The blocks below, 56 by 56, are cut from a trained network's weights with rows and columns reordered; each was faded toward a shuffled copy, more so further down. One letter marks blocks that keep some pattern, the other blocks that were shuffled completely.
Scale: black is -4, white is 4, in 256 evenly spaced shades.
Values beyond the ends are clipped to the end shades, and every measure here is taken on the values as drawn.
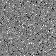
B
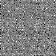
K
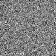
K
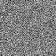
K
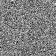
B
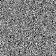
K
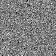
B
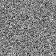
K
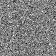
B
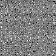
K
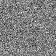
B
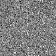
K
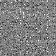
K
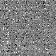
K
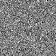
K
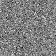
B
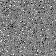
B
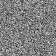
B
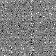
K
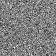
B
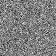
B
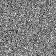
B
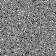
B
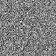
K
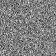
K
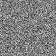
K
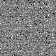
K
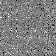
K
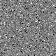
B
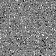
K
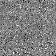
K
